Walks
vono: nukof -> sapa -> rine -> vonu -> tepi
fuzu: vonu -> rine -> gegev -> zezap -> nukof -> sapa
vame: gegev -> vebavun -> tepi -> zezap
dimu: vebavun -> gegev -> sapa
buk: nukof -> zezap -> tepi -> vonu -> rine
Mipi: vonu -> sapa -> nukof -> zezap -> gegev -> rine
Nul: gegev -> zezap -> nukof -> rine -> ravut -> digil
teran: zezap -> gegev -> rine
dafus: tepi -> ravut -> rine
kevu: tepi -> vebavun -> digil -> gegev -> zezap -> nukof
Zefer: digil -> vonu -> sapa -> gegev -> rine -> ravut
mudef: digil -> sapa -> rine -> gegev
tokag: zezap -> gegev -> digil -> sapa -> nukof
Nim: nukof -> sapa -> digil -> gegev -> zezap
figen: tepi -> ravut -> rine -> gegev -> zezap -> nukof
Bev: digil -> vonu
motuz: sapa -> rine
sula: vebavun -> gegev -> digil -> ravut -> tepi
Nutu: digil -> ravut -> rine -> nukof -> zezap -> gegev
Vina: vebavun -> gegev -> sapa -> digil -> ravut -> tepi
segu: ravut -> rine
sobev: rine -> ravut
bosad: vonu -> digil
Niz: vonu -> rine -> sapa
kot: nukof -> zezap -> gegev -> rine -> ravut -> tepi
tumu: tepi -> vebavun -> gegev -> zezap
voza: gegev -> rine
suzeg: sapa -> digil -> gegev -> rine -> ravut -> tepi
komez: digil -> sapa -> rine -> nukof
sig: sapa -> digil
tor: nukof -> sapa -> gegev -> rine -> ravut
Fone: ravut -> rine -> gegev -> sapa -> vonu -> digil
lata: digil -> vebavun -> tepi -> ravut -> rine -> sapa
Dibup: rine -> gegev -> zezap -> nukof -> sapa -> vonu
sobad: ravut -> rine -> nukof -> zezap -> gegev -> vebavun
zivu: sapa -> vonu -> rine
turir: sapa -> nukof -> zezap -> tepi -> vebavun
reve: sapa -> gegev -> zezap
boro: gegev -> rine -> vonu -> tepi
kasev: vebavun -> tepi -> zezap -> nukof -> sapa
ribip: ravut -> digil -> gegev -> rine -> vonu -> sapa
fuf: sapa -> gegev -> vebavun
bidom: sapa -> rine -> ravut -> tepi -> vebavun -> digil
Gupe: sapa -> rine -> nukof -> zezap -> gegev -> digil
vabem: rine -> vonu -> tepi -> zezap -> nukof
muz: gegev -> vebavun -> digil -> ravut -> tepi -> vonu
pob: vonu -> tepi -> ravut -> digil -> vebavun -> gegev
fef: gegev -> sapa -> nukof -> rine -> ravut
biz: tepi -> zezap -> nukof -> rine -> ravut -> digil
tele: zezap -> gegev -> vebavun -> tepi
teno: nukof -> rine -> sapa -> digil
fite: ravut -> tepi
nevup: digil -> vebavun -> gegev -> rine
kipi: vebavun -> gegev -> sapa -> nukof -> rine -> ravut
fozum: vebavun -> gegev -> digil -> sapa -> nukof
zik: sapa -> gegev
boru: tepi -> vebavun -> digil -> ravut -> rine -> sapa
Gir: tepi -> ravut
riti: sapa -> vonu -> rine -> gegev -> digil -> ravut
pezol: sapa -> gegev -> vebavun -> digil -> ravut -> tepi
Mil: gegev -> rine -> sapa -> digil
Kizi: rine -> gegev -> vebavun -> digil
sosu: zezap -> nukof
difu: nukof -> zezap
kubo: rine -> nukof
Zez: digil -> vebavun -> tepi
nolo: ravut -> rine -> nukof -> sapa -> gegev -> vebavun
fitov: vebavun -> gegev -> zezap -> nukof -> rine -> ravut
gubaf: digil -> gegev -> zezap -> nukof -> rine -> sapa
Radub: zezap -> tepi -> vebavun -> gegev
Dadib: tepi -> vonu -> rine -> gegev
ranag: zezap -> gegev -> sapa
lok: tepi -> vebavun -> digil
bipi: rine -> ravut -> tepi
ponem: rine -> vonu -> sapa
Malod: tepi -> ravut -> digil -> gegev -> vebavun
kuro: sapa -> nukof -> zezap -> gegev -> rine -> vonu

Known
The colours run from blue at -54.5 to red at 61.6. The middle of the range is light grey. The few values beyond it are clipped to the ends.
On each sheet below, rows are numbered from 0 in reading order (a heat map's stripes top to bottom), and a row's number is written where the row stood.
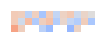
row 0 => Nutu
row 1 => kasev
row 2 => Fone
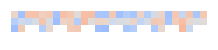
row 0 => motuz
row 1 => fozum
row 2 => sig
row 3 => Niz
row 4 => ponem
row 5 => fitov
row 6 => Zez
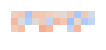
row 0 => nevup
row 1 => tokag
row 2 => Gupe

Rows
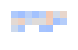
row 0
fuzu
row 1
boru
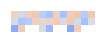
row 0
fuf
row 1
Mipi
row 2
Vina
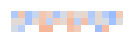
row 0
kevu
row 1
gubaf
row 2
Zefer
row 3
Kizi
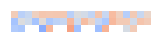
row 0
nolo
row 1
pezol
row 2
Bev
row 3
reve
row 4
tele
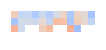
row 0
Nim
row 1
teran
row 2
biz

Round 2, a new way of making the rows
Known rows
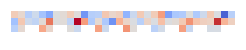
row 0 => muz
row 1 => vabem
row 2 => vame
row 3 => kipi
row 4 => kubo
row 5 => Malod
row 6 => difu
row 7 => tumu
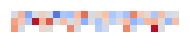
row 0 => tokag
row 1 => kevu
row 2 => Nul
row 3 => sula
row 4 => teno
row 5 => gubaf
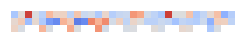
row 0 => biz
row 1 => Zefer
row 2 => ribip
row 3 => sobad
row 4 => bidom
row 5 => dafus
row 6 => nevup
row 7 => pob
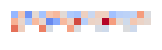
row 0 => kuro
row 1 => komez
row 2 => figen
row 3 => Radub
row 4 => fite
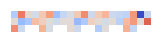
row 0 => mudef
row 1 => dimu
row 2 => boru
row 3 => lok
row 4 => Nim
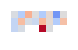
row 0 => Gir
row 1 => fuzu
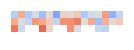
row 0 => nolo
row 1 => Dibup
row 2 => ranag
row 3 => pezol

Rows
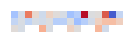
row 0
sobev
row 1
voza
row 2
segu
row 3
fuf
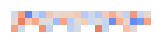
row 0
reve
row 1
tor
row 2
Zez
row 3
fef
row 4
Fone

